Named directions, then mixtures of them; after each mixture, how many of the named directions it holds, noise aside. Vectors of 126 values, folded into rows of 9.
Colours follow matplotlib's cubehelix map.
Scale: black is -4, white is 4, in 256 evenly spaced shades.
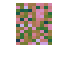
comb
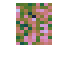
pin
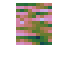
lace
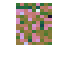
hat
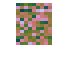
three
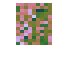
two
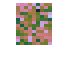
three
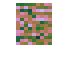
three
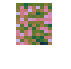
two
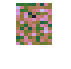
two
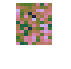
one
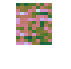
two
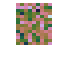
one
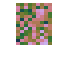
two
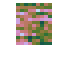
two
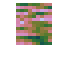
one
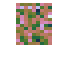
three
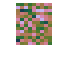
three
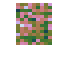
three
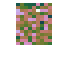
three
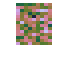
two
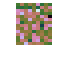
one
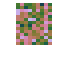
three
